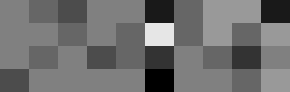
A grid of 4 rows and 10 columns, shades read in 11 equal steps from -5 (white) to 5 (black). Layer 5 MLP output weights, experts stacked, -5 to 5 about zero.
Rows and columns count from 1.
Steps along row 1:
up up down same up down down same up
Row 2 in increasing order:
-4 -1 -1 0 0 0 1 1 1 1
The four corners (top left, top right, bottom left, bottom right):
0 4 2 -1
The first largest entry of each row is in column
6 3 6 6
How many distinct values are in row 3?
4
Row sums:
10 -2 11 7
